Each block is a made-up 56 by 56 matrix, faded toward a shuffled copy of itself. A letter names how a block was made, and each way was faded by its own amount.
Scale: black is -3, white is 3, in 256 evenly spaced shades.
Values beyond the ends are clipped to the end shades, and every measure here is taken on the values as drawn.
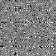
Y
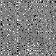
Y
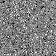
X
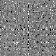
Y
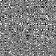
Y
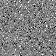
X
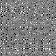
Y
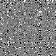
Y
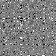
Y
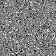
X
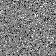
X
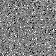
X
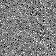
X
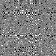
Y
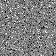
X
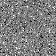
X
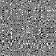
Y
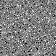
X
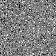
X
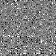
Y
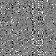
Y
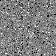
X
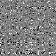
Y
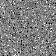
X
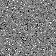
X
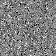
X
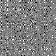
Y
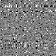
Y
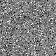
X
